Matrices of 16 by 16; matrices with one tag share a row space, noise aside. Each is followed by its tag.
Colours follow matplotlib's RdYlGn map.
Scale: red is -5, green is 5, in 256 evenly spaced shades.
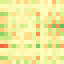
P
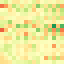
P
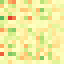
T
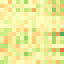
P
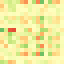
T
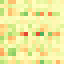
T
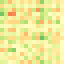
T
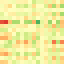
P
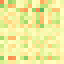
T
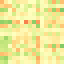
P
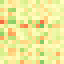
T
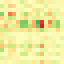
T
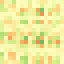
T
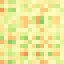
T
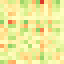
T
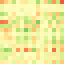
P
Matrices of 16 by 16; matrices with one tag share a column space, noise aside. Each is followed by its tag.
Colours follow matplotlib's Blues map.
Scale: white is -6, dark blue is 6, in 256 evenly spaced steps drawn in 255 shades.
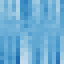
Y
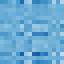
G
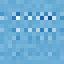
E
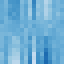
Y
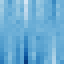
Y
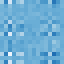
G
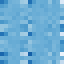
G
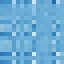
G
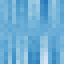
Y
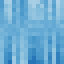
Y
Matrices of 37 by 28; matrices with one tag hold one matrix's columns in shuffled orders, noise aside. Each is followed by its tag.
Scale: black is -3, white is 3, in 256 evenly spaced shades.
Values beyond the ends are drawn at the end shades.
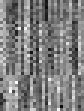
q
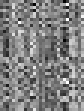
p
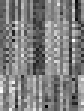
q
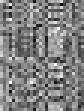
p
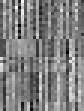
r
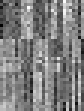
r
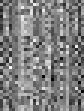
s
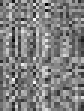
p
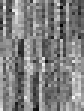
r
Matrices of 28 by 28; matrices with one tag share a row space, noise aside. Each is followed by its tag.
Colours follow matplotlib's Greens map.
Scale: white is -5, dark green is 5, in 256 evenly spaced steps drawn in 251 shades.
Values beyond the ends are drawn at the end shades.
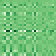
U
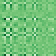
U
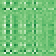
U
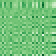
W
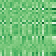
W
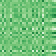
W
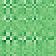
U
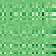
W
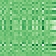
W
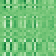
U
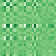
U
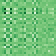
U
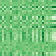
W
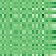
W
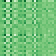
U
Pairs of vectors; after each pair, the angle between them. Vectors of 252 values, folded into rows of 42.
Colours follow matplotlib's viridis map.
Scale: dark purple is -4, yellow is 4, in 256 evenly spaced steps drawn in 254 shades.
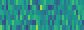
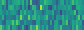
nearly parallel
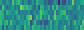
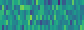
nearly parallel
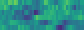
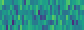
orthogonal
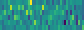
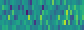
nearly opposite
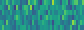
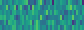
nearly opposite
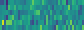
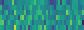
partly aligned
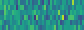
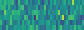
nearly parallel
